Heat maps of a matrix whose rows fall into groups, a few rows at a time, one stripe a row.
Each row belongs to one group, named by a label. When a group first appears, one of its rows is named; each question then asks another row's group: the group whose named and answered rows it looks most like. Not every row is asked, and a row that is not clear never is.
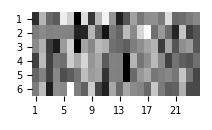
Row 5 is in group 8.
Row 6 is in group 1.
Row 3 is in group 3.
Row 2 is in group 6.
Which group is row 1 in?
3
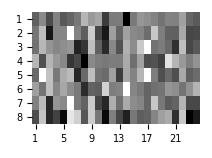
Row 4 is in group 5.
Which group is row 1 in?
8
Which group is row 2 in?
1
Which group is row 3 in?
6
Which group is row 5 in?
6
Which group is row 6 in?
5
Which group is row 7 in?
1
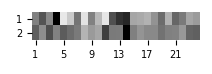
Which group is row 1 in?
3
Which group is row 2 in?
8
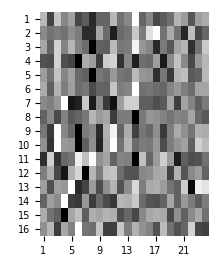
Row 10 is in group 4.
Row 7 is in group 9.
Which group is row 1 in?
5
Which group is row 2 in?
6
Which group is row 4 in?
4
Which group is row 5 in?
5
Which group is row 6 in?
5
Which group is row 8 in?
8
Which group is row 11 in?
8
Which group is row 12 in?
3
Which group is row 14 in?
9
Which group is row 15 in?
3
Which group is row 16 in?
1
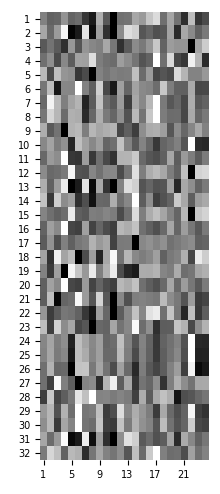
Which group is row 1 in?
6
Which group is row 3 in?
4
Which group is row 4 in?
8
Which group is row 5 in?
5
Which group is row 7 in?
6
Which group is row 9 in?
3
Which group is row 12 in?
4
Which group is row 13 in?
9
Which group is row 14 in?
5
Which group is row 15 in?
4
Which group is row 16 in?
9
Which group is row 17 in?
8
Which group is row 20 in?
9
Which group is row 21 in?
1
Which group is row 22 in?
6
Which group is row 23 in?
5
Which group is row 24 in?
1
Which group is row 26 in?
1
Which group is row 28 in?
8
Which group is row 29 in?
1
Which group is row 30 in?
1
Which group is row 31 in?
9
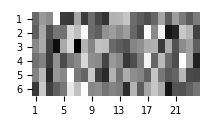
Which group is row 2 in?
8
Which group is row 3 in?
3
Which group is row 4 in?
8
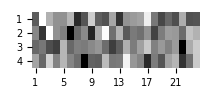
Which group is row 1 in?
6
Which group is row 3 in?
4
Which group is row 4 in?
5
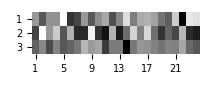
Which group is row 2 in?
6
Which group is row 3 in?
8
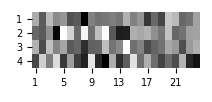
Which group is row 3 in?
5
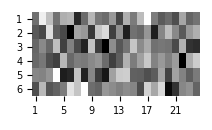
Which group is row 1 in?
6
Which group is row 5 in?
9
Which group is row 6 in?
8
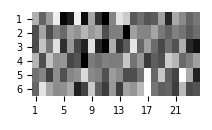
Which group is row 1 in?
9
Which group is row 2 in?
8
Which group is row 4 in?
5
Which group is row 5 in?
8
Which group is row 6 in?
6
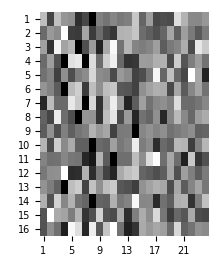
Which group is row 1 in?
5
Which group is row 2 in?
9
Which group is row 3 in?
4
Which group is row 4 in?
3
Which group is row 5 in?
8
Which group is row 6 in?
3
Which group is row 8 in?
4
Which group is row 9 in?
8
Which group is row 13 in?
3
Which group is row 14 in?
5
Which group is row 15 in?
6
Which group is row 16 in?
3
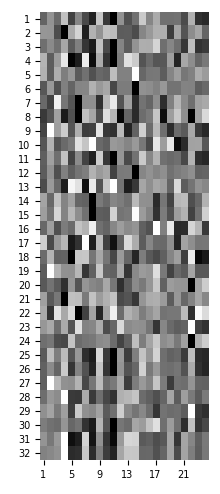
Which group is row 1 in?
6
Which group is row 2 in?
3
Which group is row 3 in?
6
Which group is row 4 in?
9
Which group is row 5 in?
5
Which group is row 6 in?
8
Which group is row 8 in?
4
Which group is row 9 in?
6
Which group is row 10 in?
8
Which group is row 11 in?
6
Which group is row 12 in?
8
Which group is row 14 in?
5
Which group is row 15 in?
5
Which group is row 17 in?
9
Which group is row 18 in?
1
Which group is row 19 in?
6
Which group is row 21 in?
3
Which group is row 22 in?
4
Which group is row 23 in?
1
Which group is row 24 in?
4
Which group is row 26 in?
6
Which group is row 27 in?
6
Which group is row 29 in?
1
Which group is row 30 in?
6
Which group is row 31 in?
9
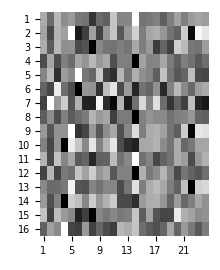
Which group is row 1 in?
5
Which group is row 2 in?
4
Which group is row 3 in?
5
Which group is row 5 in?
1
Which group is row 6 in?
4
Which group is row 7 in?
6
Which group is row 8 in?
8
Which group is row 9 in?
4
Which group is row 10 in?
3
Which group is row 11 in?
5
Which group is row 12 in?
8
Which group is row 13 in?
4
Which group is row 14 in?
3
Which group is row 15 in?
5
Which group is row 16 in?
9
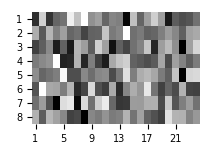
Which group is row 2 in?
5
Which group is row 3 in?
4
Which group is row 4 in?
9
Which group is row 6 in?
6
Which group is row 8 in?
5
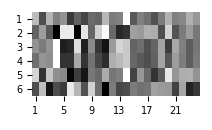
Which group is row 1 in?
5
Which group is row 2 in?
3
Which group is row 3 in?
9
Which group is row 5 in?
5
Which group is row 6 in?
1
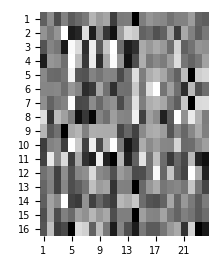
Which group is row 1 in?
8
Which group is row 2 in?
9
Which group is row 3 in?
3
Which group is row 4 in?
3
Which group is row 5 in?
4
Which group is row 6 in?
6
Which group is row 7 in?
4
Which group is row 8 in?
5
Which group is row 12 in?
8
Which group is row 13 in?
8
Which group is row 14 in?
9
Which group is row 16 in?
1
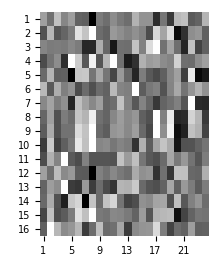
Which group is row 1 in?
5
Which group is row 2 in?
8
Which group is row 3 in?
6
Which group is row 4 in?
3
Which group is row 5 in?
1
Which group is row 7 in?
1
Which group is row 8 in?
8
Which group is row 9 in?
8
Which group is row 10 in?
8
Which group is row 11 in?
9
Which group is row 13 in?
9
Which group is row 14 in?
3
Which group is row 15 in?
8
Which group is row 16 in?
6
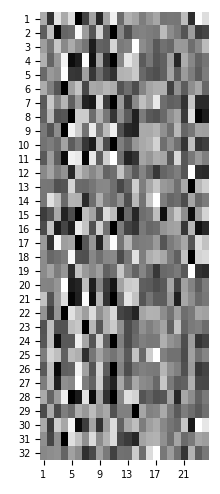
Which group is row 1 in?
4
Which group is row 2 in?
1
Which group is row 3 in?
5
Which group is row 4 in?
9
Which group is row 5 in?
9
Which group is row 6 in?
3
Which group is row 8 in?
1
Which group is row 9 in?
3
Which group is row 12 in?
1
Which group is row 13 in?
4
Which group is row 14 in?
6
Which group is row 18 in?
4
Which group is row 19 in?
1
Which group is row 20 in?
9
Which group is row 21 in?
9
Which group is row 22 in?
3
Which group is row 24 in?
1
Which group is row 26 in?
1
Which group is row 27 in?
1
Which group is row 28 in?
9
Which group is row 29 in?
8
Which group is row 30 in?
4
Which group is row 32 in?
6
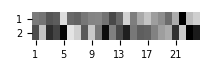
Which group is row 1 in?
4
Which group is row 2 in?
1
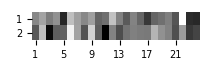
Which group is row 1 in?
1
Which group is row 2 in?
1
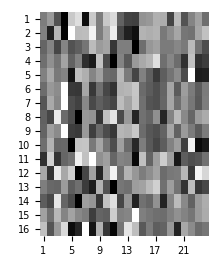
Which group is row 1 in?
3
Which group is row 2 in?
3
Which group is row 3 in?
8
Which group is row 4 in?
6
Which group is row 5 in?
1
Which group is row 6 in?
9
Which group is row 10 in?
1
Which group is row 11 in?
8
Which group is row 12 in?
4
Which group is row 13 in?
6
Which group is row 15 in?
5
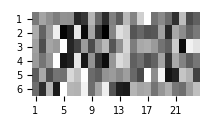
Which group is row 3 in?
4
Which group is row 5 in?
8
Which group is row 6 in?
3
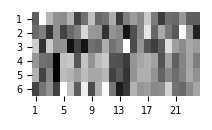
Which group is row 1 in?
6
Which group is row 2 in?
8
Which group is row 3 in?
5
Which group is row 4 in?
3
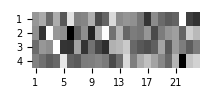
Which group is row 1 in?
1
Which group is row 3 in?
9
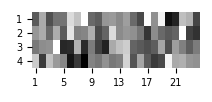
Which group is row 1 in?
8
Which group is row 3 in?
9
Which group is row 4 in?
5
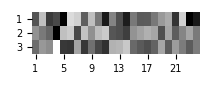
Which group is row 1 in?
1
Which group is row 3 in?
9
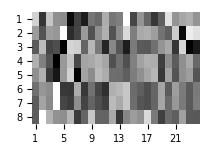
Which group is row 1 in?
5
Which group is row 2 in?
4
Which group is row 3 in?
1
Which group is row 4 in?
3
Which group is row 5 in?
3
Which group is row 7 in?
9
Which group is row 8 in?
6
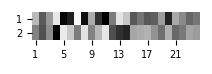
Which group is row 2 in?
3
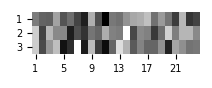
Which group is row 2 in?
5
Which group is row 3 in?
9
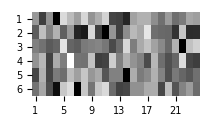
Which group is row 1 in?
3
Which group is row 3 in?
4
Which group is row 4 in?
1
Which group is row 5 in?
8
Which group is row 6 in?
3
